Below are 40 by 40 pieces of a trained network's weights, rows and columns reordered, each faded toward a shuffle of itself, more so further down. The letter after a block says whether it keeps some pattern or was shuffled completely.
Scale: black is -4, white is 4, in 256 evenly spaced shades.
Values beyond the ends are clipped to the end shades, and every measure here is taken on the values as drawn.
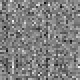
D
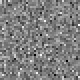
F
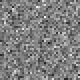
F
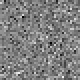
F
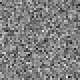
F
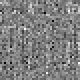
D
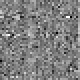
D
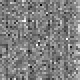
D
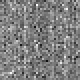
D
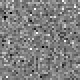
F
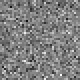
F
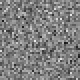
F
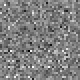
D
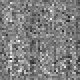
D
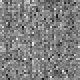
D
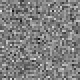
D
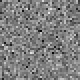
F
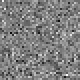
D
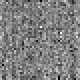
D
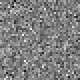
F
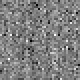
D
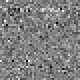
D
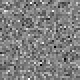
F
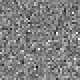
F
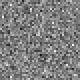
F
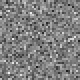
F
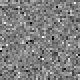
F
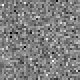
F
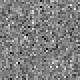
F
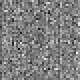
D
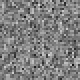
D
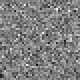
F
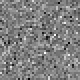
F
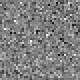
F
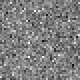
F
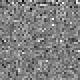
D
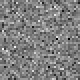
F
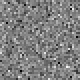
F
